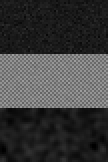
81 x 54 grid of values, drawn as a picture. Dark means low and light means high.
The table splits into 3 rows of 1 panel. Panel 1,1: very low, fine-grained, faint in contrast. Panel 2,1: middling, checkered. Panel 3,1: very low, blotchy, faint in contrast.
